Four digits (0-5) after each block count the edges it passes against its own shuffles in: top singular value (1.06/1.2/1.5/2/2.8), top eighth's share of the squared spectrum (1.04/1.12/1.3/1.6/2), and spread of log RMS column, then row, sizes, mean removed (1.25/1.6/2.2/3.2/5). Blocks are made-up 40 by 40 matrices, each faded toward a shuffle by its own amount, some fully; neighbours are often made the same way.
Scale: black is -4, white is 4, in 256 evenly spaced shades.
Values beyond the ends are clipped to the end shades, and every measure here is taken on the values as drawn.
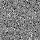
1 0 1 0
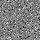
1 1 0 0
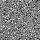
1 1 0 0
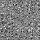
3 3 1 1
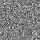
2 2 0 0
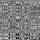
4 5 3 3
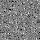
1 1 0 0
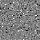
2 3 0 1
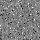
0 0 0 0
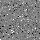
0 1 0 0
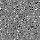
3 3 0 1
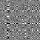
4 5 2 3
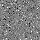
0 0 0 0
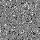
1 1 0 0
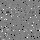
2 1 0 0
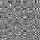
4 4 2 2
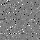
2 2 0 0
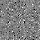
3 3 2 1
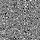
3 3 1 1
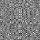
4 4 2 2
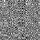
3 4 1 1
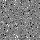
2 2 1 0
